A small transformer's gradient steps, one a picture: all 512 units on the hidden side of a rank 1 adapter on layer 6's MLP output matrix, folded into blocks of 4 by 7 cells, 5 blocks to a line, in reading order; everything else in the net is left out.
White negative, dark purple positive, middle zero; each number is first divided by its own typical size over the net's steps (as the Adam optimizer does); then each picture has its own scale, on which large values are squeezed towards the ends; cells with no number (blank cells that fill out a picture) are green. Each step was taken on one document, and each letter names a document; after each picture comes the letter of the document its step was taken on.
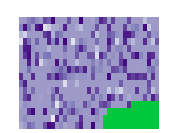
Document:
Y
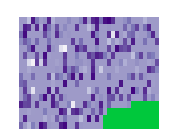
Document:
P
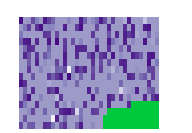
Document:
Y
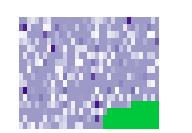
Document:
P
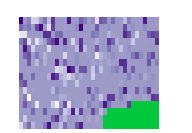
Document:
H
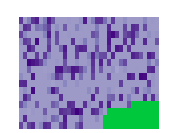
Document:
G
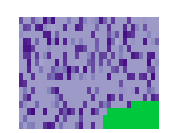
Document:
Y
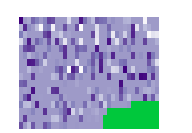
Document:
H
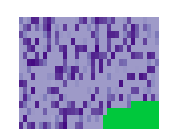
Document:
G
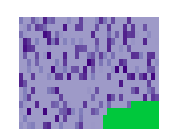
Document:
Y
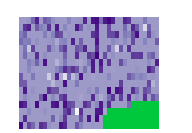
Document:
P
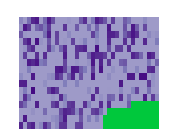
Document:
G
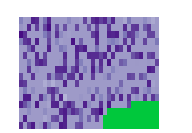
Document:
P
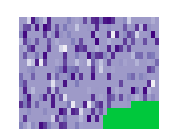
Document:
P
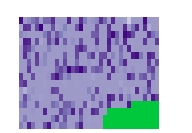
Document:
H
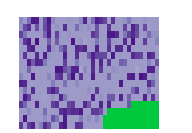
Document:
G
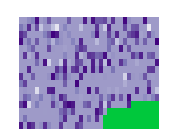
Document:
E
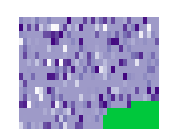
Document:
E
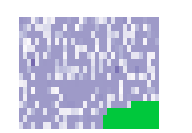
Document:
Y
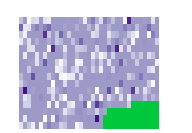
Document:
P
